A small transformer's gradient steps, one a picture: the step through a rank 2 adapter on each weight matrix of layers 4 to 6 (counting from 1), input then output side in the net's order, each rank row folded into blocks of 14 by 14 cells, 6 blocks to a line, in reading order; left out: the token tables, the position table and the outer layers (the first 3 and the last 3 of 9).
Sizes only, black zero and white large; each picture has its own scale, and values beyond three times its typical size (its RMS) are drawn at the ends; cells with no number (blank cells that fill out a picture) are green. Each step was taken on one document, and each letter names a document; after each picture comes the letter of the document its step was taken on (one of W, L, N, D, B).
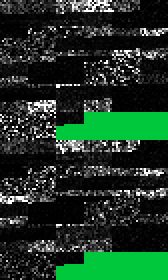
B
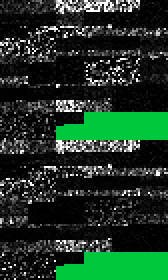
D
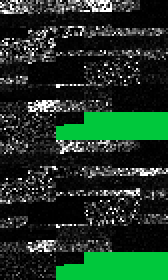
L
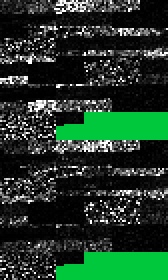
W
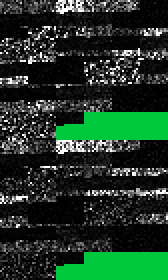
L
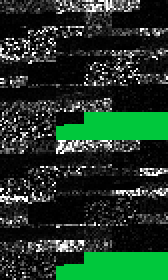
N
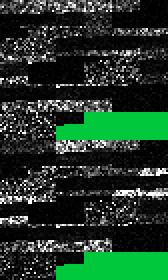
W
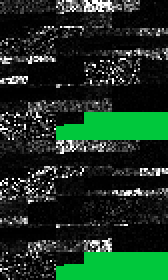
D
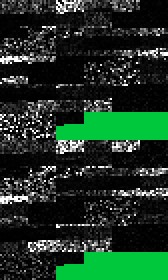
W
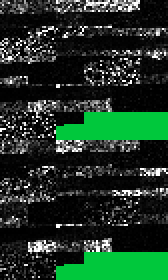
D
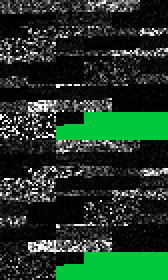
B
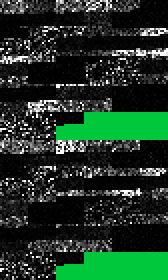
D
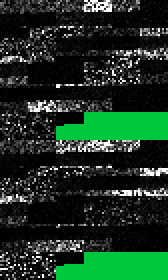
D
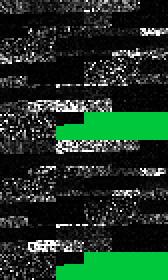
B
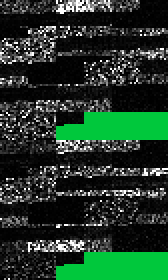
W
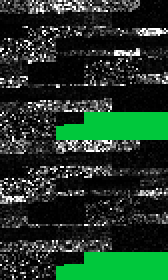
N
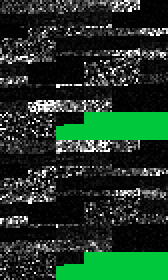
W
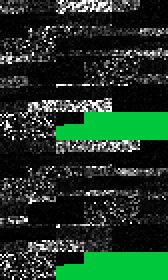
B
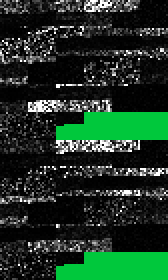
D
